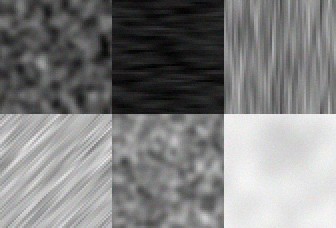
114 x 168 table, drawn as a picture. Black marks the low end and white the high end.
It is made of 2 by 3 panels. Panel 1,1: low, blotchy. Panel 1,2: very low, streaked across, faint in contrast. Panel 1,3: middling, streaked downward. Panel 2,1: high, slanting up to the right. Panel 2,2: middling, blotchy. Panel 2,3: very high, smooth, faint in contrast.
